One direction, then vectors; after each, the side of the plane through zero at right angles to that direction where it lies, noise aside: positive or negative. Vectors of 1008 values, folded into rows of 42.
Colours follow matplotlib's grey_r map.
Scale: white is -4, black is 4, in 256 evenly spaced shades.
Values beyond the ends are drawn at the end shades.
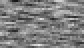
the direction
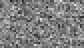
positive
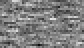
negative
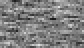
positive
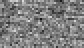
negative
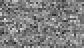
negative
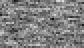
positive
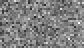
negative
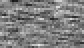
positive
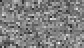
negative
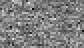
negative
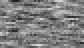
positive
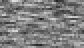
negative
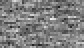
negative
